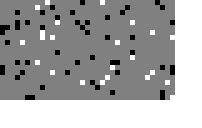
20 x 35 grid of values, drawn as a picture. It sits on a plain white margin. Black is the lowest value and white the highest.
Seam: none. Odd rows or columns: none. Slope: none. Grain: fine. Roughest part: top left. Mirror symmetry: none. Calmest part: centre.
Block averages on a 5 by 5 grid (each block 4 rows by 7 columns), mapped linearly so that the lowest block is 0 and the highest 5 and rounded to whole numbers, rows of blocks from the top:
3 3 3 2 2
0 5 1 3 4
3 3 3 4 3
0 4 3 3 3
2 3 3 3 3
